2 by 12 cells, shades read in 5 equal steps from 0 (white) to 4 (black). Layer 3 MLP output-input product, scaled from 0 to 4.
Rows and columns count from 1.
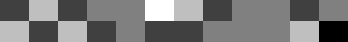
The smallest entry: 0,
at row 1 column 6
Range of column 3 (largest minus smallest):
2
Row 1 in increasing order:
0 1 1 2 2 2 2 2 3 3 3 3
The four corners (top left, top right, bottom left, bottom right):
3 2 1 4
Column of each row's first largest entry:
1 12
